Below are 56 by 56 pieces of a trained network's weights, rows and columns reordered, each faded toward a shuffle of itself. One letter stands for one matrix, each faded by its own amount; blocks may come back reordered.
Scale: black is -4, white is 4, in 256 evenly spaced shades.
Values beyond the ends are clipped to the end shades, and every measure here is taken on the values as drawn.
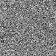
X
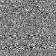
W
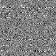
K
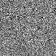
X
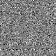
K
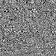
K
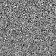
X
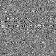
W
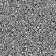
X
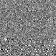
W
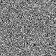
X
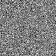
X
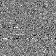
W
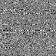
W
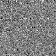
K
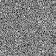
X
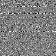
W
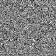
X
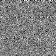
W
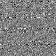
W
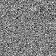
X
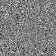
K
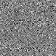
K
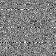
W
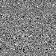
K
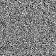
X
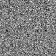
X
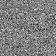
W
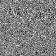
K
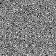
X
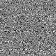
K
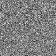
X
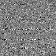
W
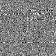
W
